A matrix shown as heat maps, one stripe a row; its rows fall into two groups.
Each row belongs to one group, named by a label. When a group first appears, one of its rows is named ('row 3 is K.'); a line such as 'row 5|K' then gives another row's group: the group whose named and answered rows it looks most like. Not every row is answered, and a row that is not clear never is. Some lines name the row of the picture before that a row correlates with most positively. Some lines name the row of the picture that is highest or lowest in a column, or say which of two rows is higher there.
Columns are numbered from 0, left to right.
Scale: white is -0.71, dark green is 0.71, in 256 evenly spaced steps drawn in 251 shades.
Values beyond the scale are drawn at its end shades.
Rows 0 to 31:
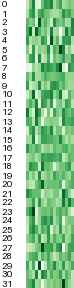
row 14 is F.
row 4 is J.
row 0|F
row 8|F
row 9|J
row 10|F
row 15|F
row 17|F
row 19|J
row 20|F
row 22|J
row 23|F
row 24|F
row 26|J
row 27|F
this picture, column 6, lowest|12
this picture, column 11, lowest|3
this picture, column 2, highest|23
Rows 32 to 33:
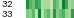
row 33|J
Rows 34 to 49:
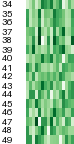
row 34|F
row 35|J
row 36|J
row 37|J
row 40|F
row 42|F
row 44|J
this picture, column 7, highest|38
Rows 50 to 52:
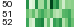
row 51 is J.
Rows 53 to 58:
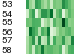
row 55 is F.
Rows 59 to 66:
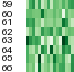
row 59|J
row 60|F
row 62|F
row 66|J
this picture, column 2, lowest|64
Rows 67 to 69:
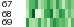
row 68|F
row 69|J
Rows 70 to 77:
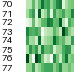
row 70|F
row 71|J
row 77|F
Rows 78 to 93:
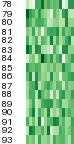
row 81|J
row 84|F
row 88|J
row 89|F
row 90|J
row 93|J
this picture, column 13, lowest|78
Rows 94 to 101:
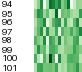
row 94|F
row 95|J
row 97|J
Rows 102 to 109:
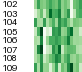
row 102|F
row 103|F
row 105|F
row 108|F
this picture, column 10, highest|104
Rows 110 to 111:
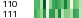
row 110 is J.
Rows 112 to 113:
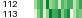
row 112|J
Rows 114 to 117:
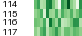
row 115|J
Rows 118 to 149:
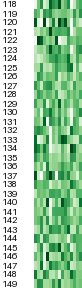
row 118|F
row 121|F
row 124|F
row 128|J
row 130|F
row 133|J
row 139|F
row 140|J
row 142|J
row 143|F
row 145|F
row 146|J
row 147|F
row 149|F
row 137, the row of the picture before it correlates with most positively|114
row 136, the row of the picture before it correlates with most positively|115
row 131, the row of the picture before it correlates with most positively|116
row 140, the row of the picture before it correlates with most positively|115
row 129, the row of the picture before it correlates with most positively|116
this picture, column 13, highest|134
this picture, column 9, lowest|122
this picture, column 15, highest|140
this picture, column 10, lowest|122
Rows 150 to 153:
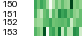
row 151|J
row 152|F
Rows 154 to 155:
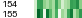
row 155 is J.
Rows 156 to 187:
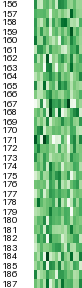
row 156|J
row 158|J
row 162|J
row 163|J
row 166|F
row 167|F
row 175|F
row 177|F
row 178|F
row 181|J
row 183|F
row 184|J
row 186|J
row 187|J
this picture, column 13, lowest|167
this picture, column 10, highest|158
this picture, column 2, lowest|171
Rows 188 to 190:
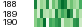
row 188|J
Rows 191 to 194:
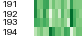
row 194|F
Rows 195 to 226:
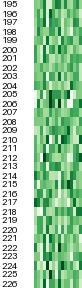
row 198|F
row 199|J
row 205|F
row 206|F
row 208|J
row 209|F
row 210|J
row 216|J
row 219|J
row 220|J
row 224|J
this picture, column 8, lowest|216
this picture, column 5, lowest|210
